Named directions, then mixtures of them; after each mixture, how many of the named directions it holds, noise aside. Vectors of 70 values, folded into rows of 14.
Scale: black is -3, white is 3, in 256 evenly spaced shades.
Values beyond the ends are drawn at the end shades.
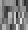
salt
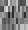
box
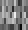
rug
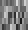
one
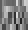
one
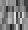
two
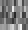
one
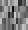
two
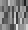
two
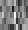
three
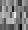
one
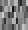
two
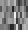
three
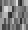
three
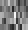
three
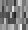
one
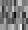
one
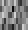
two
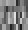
two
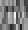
two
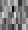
two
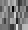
three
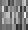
three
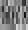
three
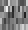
one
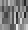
two
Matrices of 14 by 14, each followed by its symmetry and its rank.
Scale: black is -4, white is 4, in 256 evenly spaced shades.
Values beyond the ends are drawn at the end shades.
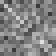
symmetric, full rank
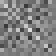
symmetric, rank three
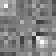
symmetric, rank three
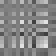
symmetric, rank one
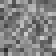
neither, full rank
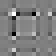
symmetric, rank one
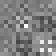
symmetric, rank three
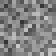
symmetric, full rank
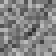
symmetric, full rank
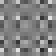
symmetric, rank one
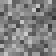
neither, full rank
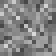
symmetric, full rank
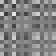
symmetric, rank one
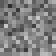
neither, full rank
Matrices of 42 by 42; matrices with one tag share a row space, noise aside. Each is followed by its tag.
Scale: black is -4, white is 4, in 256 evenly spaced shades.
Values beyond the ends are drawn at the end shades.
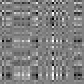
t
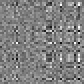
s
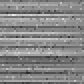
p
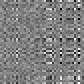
s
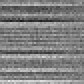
p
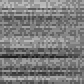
p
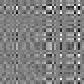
s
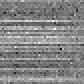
p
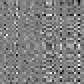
s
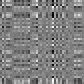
t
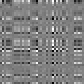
t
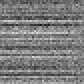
p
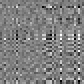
s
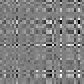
s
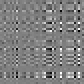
s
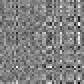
s
